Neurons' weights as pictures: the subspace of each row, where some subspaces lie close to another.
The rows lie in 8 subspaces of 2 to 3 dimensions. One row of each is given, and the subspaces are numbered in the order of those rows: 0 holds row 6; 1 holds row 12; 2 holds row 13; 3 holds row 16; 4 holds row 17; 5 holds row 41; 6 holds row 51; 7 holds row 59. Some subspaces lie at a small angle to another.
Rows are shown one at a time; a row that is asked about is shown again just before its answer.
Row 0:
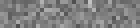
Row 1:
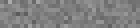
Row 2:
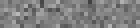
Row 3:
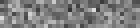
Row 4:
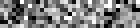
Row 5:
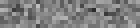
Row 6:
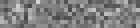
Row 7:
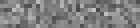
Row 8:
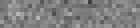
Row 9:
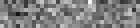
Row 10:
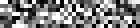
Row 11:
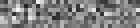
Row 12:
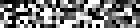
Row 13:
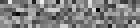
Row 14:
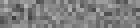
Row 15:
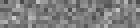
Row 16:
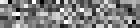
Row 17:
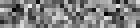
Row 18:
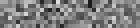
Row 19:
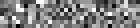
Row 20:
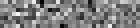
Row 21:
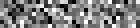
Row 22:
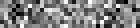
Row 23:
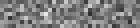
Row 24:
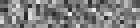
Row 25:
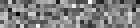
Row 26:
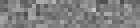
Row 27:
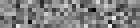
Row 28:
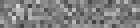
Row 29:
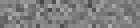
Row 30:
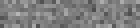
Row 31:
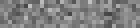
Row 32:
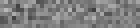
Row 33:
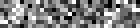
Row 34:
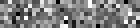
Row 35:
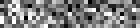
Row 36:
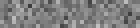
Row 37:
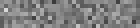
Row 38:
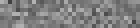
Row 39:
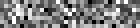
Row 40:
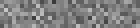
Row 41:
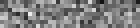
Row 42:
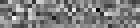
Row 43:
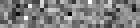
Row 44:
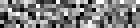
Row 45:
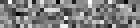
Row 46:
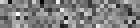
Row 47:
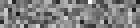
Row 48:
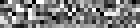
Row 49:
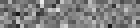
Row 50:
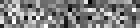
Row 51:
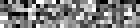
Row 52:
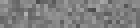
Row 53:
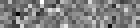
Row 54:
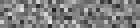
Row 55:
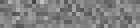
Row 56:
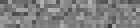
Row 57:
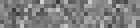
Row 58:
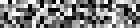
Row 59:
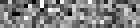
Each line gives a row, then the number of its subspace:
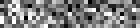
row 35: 5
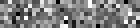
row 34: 3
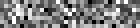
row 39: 2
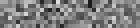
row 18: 1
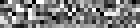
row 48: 2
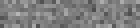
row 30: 6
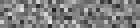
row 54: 1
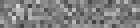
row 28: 2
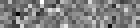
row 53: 4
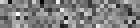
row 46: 3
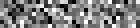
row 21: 1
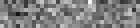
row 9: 6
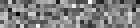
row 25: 5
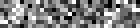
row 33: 7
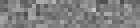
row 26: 6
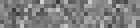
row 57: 4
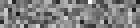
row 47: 5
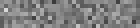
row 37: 5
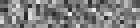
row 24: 6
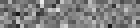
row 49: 4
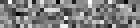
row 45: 2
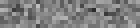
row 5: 4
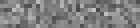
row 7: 4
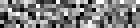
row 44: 5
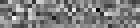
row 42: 2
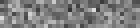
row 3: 5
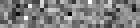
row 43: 7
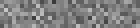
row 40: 5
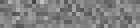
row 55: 3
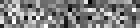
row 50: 5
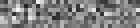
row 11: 0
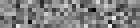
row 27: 1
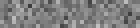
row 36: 3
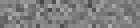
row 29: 1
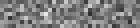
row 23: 1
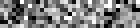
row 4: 7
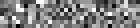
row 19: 1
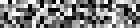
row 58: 7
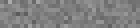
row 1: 2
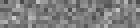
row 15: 7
